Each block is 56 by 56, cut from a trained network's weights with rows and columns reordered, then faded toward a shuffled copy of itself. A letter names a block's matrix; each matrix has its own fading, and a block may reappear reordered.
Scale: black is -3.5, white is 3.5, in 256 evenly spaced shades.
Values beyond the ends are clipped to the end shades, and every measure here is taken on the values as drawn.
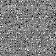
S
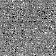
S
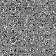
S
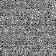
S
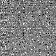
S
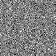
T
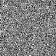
T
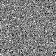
T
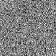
T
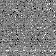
S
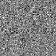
T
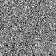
T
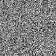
T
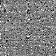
S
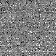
S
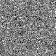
T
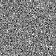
T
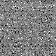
S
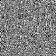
T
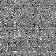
S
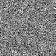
T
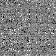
S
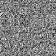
T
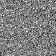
T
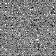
S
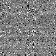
S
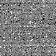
S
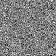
T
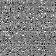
S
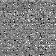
S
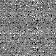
S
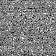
S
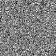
T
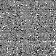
S
